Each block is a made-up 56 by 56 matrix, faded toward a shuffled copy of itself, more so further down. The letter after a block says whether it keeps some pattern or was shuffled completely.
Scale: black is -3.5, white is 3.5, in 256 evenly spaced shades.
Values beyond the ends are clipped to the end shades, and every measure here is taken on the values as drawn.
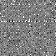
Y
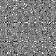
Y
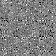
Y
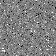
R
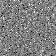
R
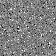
R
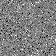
R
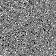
R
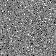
R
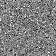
R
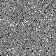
R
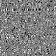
Y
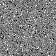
R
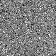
R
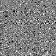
Y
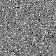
R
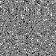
Y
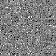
Y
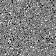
R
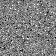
R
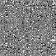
Y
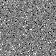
R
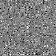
Y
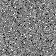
R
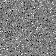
R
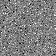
R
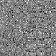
Y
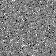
R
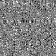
Y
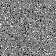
R
